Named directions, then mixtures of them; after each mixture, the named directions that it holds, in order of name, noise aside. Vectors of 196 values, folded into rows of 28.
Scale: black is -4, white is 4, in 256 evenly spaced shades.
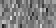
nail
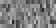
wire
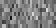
nail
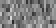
nail, wire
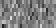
nail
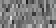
nail, wire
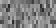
wire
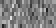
nail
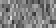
nail, wire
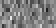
nail, wire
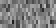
wire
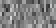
nail, wire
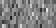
nail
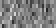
nail, wire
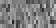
wire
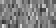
nail, wire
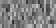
nail, wire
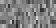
nail, wire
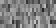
wire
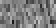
wire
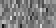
nail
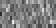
nail, wire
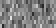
nail, wire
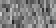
nail, wire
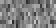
wire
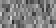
nail, wire
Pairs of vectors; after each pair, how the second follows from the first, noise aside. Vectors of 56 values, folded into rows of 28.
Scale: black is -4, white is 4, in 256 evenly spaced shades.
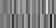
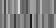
shuffled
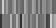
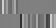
partly zeroed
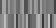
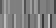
partly zeroed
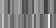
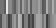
reversed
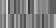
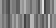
shuffled
